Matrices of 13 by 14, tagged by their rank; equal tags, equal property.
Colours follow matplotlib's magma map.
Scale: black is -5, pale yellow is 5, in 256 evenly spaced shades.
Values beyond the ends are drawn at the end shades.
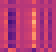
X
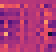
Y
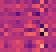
Y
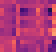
Y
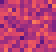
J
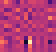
Y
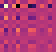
X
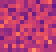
J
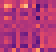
Y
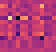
Y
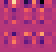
X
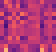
Y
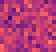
J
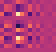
X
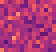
J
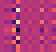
X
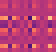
X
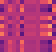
X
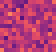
J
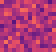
J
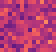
J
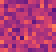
J
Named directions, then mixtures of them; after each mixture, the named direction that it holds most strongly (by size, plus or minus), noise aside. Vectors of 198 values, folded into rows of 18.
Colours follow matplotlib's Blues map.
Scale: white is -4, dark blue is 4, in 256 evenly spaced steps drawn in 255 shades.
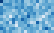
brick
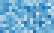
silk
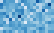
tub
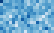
brick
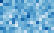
brick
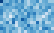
brick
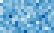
brick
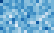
brick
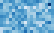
silk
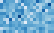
tub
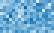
tub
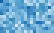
silk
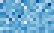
tub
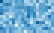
brick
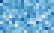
brick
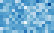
tub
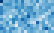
brick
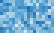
silk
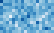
brick
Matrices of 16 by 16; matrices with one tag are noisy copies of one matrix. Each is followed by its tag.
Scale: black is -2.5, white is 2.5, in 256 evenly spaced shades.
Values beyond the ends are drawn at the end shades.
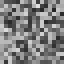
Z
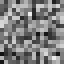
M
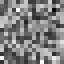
M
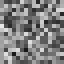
Z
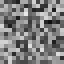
Z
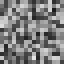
M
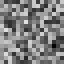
Z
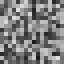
M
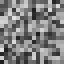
M
